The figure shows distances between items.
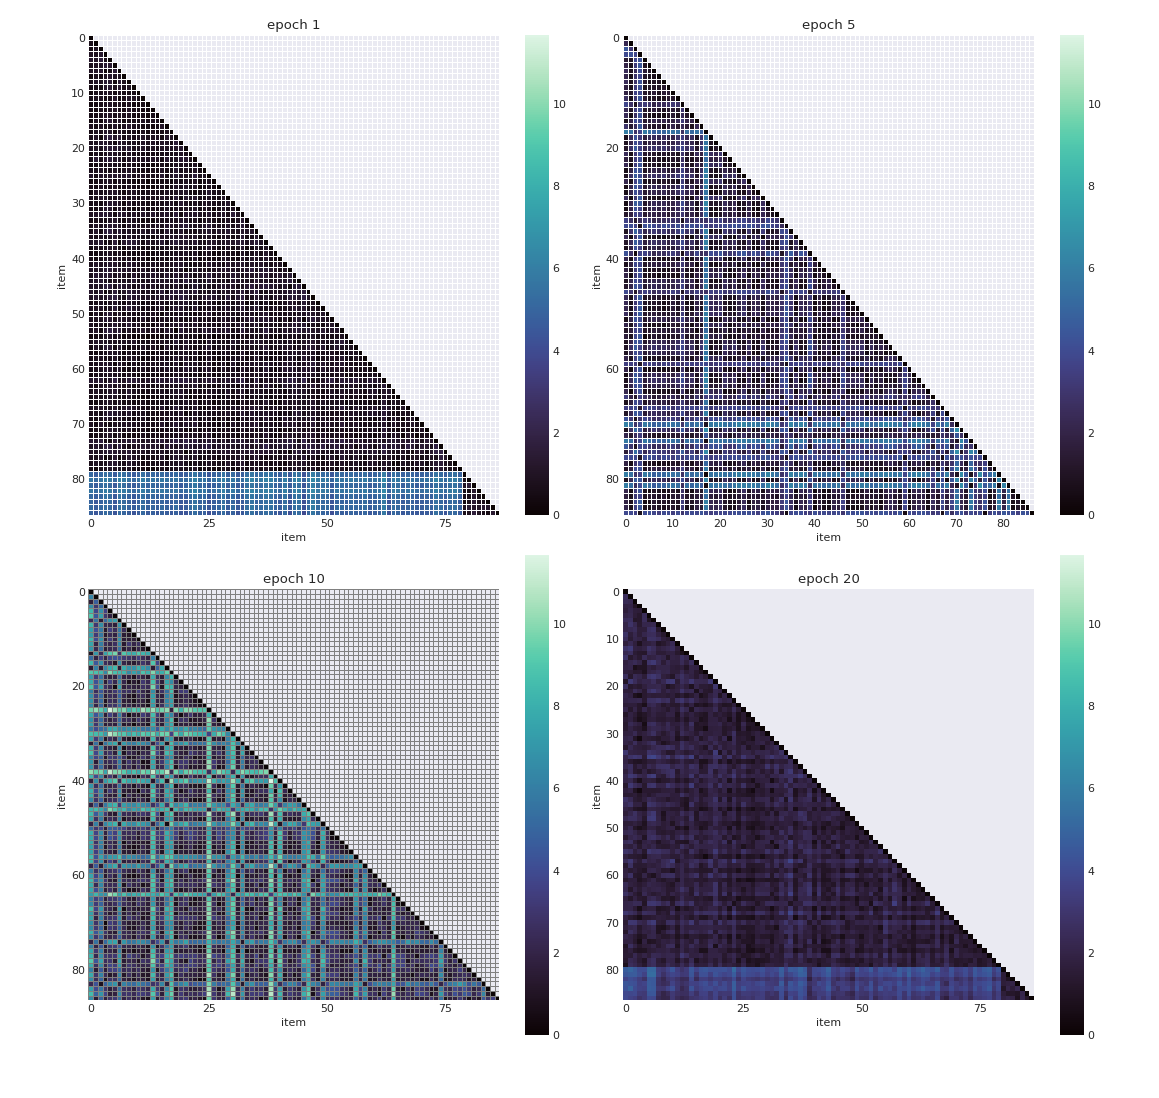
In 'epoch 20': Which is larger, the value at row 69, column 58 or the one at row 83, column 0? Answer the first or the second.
the second
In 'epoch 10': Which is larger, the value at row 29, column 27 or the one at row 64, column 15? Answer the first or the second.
the second
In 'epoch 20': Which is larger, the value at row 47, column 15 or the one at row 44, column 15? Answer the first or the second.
the second
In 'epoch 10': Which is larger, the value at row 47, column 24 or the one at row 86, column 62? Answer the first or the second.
the first
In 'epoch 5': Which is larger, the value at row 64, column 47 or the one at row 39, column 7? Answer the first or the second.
the second
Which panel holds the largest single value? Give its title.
epoch 10
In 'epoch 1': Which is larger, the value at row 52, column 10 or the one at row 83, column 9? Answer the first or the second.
the second
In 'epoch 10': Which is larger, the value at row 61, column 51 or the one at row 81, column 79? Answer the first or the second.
the first
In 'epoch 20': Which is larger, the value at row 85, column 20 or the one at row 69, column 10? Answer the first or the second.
the first
